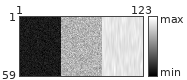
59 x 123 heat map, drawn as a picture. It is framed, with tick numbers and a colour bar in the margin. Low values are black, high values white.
The table splits into one row of 3 panels. Panel 1,1: very low, fine-grained, faint in contrast. Panel 1,2: high, fine-grained. Panel 1,3: very high, streaked downward, faint in contrast.
